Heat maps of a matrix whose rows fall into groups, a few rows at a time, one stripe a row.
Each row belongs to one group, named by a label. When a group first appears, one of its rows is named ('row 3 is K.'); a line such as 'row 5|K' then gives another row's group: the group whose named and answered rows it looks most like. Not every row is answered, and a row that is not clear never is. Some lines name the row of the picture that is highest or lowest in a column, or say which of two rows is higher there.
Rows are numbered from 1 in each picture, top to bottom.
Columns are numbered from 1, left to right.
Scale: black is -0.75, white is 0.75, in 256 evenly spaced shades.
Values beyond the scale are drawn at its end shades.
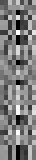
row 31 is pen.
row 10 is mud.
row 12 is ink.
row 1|mud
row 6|pen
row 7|mud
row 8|pen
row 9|pen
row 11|mud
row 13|pen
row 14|ink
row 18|mud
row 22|mud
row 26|ink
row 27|mud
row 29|mud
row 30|pen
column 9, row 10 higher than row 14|Yes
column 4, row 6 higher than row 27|Yes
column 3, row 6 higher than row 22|No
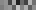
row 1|pen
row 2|ink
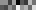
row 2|mud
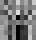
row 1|mud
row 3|mud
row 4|pen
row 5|ink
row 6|pen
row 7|pen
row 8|pen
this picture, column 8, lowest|3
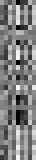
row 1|pen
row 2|mud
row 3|mud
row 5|mud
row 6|pen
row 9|pen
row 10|mud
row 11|mud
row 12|mud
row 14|mud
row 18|mud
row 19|ink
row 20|pen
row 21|pen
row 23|pen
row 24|pen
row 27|mud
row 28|mud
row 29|ink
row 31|mud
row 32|mud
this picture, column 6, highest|7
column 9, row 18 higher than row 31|Yes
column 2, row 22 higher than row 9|Yes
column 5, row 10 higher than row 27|No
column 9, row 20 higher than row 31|No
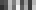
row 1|mud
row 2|mud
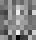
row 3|mud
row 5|ink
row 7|mud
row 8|pen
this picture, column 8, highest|8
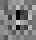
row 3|pen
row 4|pen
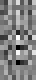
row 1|mud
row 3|mud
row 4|ink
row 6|ink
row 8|mud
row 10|pen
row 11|mud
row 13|pen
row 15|ink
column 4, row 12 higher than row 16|Yes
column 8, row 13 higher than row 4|Yes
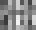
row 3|ink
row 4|mud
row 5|mud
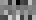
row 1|pen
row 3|ink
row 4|mud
